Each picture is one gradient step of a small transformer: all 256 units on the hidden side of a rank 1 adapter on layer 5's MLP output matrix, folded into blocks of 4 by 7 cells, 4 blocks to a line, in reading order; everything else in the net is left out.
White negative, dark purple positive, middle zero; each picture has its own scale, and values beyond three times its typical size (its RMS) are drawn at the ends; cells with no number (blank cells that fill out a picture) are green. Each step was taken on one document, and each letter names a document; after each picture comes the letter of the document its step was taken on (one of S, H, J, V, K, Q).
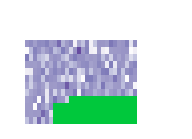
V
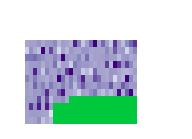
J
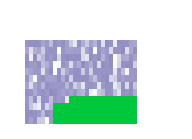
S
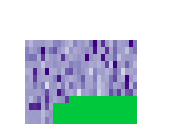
J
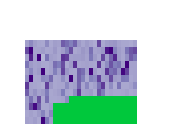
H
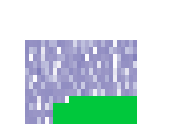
S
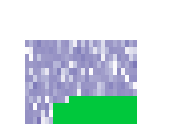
V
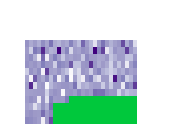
V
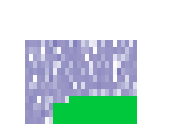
S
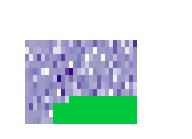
J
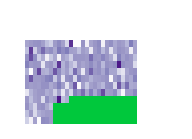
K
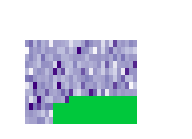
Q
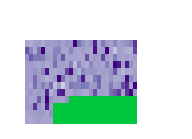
J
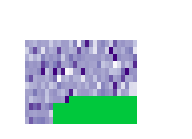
Q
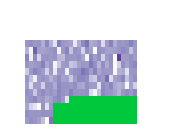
S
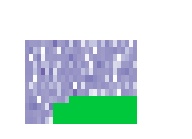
S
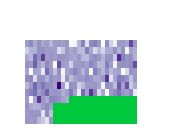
Q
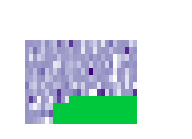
S
